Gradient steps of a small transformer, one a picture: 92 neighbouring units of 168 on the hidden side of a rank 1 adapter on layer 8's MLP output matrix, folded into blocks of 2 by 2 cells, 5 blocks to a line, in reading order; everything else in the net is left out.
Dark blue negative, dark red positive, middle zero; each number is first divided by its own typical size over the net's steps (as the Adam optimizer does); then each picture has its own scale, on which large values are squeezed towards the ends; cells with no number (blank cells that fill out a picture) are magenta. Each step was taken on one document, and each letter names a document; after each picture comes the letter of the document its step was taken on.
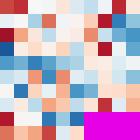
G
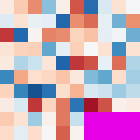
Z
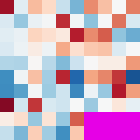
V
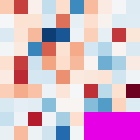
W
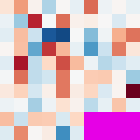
W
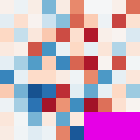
Z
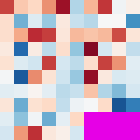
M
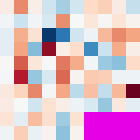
W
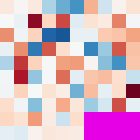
W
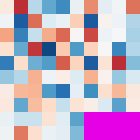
Z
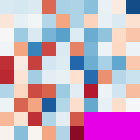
Z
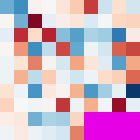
W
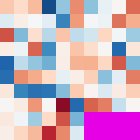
Z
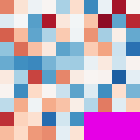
G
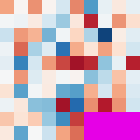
Z
